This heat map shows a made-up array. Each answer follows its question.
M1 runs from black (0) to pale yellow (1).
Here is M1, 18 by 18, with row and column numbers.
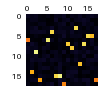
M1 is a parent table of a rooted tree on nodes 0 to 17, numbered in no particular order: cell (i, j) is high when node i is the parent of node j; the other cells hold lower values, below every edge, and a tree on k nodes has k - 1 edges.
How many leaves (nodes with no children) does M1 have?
6
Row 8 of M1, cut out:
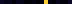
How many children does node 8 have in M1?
1
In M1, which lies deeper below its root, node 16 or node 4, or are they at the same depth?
node 16
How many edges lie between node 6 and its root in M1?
1
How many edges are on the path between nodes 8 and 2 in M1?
6
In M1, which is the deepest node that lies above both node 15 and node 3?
5
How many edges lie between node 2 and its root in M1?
6
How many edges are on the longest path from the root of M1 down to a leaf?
6
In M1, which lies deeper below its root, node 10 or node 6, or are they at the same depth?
node 10
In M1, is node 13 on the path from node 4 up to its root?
no
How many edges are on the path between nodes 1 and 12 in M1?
7
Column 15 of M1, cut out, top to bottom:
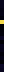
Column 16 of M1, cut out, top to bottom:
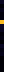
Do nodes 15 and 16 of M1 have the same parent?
yes
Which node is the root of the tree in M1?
4
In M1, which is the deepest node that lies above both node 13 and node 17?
16
